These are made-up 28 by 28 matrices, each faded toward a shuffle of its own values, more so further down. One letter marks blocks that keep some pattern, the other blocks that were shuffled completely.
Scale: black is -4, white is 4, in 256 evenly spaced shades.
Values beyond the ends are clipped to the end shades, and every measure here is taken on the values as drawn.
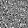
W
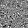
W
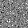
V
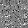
W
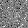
W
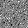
V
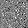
W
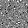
V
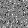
W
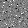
V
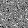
V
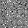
W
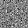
V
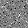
W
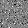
V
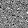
V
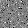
V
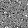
V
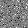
W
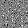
W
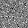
V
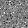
V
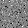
V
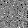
W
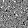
V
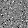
V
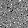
V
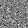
V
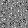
W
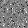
W
